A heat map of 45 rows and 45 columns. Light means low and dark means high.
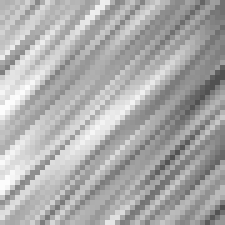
Streaks slant up to the right. There is an overall slope up to the right. Overall the values sit about 30% of the way up the scale. No row or column stands out.
